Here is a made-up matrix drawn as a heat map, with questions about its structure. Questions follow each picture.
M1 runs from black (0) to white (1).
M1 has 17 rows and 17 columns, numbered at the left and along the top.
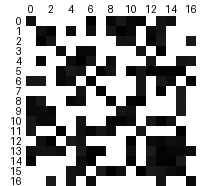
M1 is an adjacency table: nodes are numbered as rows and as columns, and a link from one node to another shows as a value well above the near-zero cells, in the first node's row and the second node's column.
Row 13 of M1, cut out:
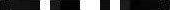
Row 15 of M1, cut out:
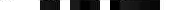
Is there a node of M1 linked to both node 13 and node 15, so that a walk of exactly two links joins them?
no
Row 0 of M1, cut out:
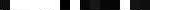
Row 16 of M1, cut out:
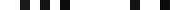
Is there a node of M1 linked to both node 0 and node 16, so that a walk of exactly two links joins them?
yes
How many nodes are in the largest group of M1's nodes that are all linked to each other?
6
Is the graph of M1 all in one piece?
yes
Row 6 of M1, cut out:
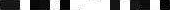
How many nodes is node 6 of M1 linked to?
8
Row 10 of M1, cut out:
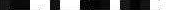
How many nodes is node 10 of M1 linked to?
7
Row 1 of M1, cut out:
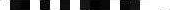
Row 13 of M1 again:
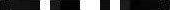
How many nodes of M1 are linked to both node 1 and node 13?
1
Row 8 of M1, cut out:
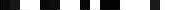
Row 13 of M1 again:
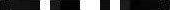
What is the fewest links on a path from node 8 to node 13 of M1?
1
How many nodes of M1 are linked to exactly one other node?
0
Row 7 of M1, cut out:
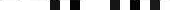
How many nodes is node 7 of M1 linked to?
12
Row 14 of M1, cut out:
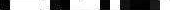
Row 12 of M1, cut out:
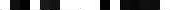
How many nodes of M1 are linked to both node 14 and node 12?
6
